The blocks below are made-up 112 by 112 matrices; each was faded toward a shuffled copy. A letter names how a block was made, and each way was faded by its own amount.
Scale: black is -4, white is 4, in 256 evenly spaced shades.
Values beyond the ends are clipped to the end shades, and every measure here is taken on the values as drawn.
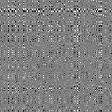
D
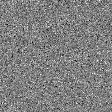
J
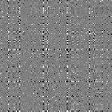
D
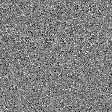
J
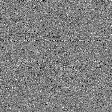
J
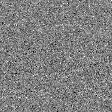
J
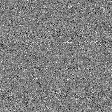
J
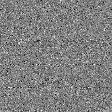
J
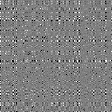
D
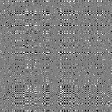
D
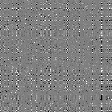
D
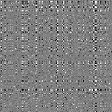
D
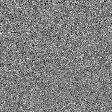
J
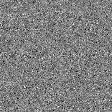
J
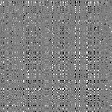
D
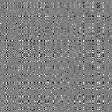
D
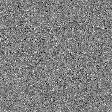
J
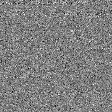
J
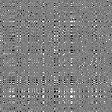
D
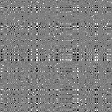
D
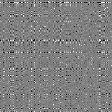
D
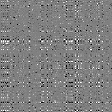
D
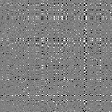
D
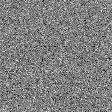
J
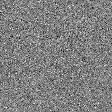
J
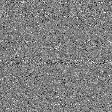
J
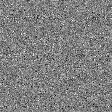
J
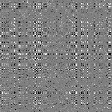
D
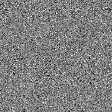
J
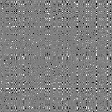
D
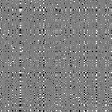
D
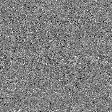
J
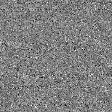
J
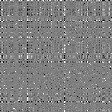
D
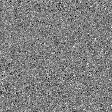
J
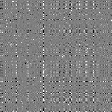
D
